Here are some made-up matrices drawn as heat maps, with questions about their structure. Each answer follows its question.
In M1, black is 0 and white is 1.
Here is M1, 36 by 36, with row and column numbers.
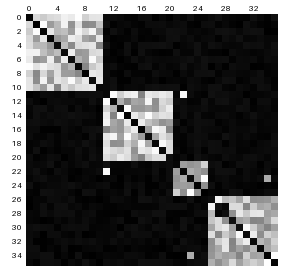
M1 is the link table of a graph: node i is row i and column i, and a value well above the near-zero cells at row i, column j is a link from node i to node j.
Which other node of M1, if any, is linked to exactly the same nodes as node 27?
node 28
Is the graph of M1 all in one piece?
no
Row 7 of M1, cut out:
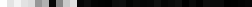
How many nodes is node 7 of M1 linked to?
10
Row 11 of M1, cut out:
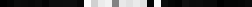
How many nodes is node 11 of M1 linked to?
10
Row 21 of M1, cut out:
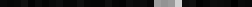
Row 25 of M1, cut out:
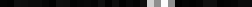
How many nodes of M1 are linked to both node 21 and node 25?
3
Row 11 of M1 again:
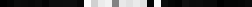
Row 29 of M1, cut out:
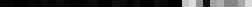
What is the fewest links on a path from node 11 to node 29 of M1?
4
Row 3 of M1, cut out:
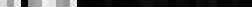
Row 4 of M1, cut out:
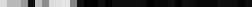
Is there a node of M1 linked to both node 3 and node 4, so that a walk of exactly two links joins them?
yes
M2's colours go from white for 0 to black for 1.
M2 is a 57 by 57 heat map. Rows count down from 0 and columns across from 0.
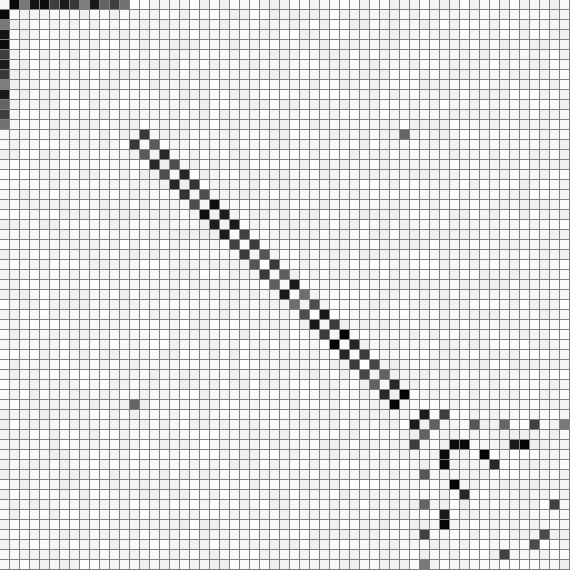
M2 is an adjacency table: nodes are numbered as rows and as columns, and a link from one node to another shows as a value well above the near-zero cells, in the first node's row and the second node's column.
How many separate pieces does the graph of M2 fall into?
3
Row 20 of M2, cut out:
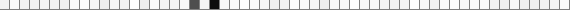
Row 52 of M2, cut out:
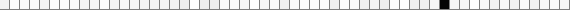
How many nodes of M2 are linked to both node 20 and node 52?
0
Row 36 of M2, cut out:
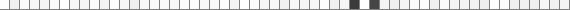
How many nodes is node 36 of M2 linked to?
2
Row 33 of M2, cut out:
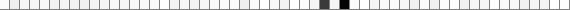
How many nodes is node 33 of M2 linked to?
2
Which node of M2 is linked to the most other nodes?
node 0
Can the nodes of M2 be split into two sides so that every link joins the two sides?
yes
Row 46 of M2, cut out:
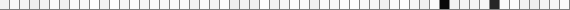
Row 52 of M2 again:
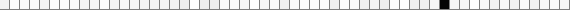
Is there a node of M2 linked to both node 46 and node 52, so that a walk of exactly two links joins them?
yes
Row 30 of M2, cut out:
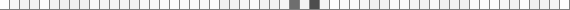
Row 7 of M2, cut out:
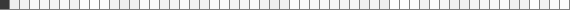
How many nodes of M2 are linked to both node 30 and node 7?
0
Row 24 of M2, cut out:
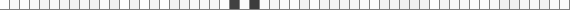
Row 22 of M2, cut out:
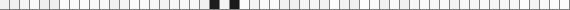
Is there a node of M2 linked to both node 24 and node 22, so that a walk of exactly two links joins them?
yes
